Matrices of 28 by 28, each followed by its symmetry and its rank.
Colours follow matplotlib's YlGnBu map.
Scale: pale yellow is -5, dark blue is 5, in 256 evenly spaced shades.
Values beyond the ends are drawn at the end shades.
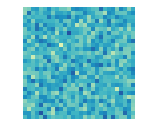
neither, full rank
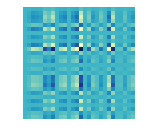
neither, rank one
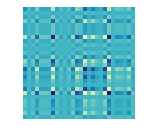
symmetric, rank one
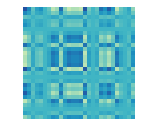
symmetric, rank one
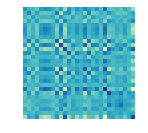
symmetric, rank three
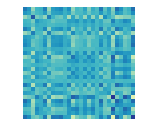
symmetric, rank two
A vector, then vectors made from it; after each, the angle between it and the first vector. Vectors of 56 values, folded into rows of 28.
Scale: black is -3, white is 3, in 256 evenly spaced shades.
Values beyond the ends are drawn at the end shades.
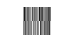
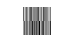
nearly opposite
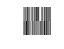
orthogonal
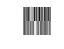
partly aligned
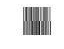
nearly opposite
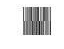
nearly opposite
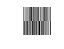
nearly opposite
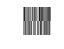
nearly parallel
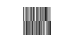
partly opposed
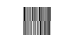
nearly parallel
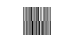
nearly opposite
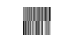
orthogonal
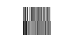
orthogonal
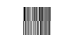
nearly parallel
